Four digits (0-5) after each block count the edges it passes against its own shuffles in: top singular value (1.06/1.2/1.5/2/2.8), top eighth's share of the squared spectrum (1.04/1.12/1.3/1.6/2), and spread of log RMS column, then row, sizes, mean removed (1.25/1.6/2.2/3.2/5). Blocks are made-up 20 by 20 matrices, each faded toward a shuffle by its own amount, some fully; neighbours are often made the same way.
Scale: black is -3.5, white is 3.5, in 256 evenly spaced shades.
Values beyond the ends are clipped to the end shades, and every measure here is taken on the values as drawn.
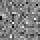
2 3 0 0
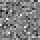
1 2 0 0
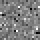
0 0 0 0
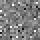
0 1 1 0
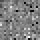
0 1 1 0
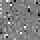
0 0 1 0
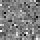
0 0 0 0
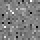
1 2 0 0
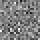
2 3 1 1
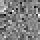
2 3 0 1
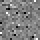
0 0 0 0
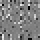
3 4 2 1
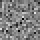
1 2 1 0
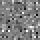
2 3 0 1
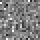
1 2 0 0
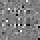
3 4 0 1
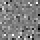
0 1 0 1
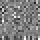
3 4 1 2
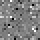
1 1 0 0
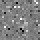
0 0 0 0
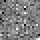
1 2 0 0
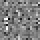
3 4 1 1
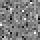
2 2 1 0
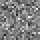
0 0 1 0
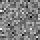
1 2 0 0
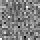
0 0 0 1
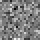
2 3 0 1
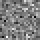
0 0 0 1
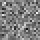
2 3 0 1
